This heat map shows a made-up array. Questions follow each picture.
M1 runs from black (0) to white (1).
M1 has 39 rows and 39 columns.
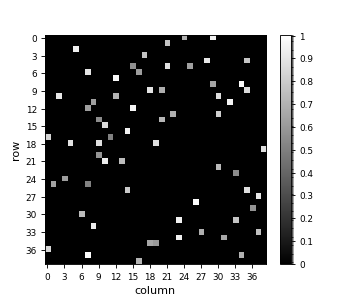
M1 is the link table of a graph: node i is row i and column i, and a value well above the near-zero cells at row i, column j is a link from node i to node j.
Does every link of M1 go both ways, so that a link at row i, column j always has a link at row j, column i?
no
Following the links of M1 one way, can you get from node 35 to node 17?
no
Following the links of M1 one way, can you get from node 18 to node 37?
no
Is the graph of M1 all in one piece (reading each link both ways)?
yes
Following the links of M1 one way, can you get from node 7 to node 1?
yes
